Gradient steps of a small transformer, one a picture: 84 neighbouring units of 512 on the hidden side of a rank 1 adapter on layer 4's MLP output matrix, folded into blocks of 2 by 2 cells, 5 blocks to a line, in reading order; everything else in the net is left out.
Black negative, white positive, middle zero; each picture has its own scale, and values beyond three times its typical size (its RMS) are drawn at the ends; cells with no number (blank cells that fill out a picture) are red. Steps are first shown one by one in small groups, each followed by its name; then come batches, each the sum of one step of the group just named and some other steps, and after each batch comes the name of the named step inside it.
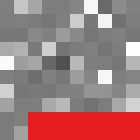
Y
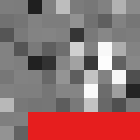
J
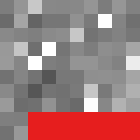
J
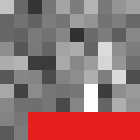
J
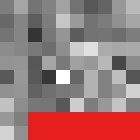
J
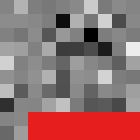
Y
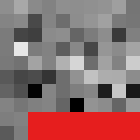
J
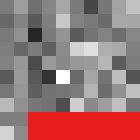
J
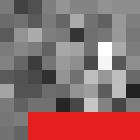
J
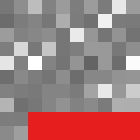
J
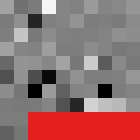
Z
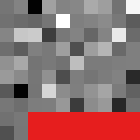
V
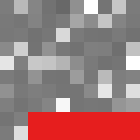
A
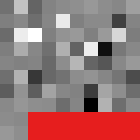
V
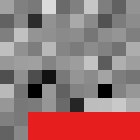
Z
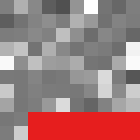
A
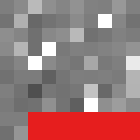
Z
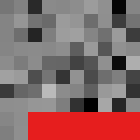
V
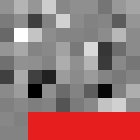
Z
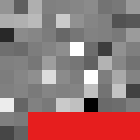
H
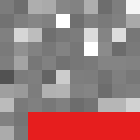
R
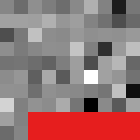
H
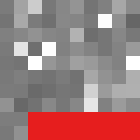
H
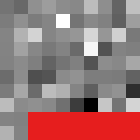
R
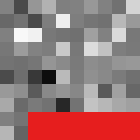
R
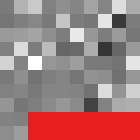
R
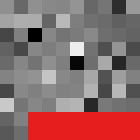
H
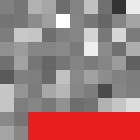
R
